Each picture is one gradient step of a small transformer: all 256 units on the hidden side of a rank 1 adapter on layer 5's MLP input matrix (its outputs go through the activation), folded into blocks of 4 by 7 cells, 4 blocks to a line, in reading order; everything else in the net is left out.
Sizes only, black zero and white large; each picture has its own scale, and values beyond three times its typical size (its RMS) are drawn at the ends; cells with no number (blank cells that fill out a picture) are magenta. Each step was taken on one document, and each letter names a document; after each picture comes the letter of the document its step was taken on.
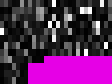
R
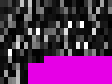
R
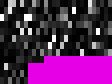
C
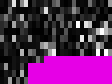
C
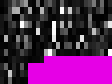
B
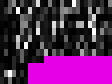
B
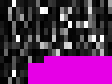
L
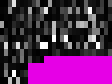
L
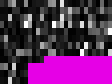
B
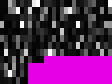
B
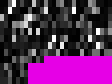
C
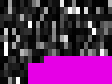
L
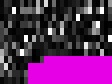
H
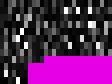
L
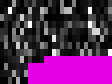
L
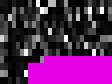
H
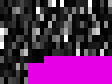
R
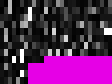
C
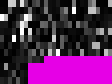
C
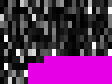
C
